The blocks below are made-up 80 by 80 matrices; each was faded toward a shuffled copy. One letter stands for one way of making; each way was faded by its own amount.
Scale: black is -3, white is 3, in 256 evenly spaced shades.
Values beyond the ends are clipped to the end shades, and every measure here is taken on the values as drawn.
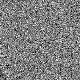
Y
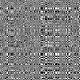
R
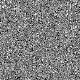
Y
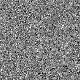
Y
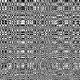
R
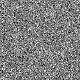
Y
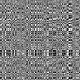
R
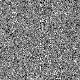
Y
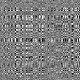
R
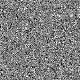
Y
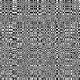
R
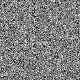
Y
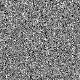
Y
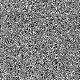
Y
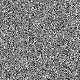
Y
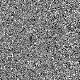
Y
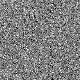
Y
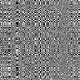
R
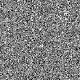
Y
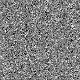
Y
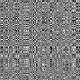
R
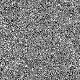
Y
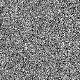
Y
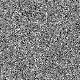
Y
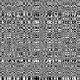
R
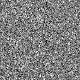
Y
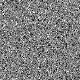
Y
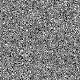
Y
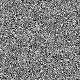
Y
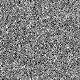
Y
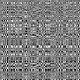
R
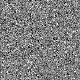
Y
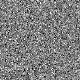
Y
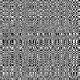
R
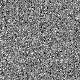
Y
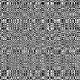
R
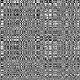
R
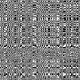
R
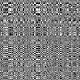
R
